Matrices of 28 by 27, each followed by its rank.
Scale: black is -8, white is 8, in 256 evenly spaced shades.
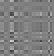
one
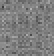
five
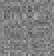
five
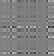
one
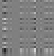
one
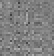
five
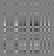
one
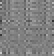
three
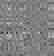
three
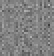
five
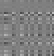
one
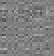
three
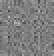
five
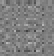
three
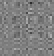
three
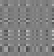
one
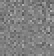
five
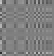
one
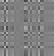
one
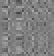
three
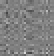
three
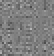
five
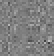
five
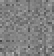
five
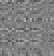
three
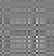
one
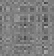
three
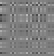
one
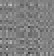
three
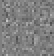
five
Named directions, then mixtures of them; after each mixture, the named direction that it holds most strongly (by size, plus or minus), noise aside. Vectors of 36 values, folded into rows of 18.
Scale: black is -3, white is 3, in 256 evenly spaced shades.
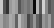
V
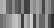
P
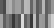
P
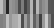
P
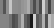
P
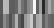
V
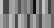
V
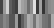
V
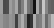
V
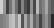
P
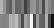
P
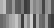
P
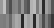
P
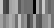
V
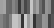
P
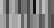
V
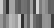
V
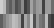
P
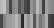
P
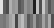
V
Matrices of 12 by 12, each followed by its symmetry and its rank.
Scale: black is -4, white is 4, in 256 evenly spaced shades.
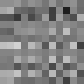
neither, rank two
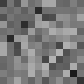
symmetric, full rank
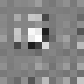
symmetric, rank two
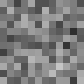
neither, full rank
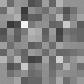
symmetric, rank two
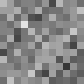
symmetric, full rank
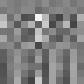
neither, rank two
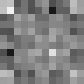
symmetric, rank two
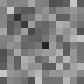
symmetric, full rank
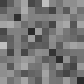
symmetric, full rank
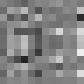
neither, rank two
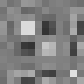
symmetric, rank two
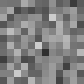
neither, full rank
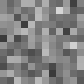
neither, full rank
